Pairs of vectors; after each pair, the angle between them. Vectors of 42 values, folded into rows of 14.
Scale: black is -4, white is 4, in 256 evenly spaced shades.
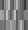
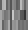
orthogonal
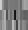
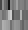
orthogonal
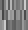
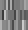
partly aligned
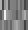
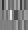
partly aligned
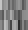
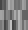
nearly opposite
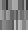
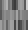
nearly opposite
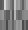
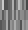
partly opposed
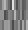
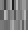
nearly opposite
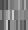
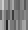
nearly opposite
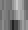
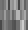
partly aligned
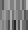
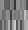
nearly opposite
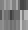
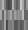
partly opposed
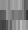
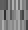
orthogonal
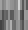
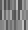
partly opposed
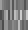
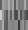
nearly opposite
